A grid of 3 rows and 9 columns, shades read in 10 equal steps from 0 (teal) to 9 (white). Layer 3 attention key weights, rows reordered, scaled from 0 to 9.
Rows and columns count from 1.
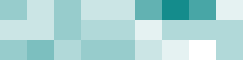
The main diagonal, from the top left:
5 7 6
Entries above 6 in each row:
4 3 3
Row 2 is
7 7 5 6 6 8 6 6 6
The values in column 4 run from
5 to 7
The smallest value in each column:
5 4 5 5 5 3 0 2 6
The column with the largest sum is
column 9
